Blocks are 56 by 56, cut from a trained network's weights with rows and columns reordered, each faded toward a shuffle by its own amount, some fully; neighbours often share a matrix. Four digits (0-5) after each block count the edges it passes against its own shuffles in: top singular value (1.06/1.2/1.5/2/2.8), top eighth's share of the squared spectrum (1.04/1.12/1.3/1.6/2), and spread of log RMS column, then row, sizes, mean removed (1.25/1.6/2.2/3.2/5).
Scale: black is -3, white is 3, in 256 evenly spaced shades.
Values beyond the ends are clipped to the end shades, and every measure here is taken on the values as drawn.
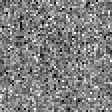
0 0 0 0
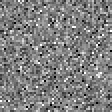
0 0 0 0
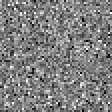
0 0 0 0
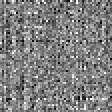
3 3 0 2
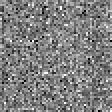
1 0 0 1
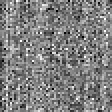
3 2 1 2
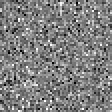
0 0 0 0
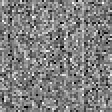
2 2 0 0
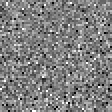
0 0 0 0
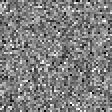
1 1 0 0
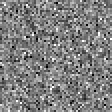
0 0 0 0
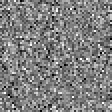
1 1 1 0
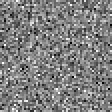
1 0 0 0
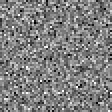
0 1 0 0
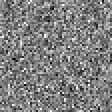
1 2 1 0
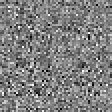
3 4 2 2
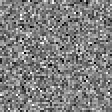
1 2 0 0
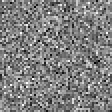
1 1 0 0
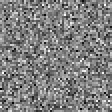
1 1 0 0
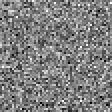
2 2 0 0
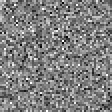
1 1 0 0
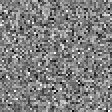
1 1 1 0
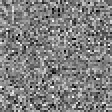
3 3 1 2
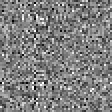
3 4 2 2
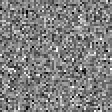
2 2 1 0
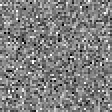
1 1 0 0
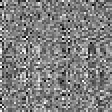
4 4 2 2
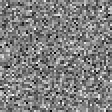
1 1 0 0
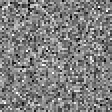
2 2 0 0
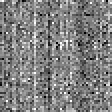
3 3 1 3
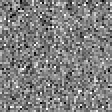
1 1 0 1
